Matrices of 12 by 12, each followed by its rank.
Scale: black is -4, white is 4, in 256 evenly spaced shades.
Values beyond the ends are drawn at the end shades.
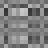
one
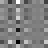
one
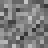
full rank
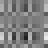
one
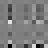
one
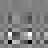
one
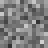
full rank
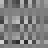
one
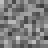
full rank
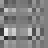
one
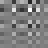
one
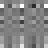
one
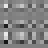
one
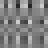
one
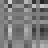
one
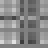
one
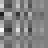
one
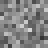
full rank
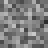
full rank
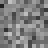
full rank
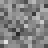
full rank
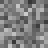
full rank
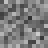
full rank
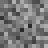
full rank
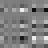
one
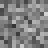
full rank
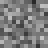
full rank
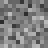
full rank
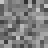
full rank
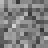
full rank
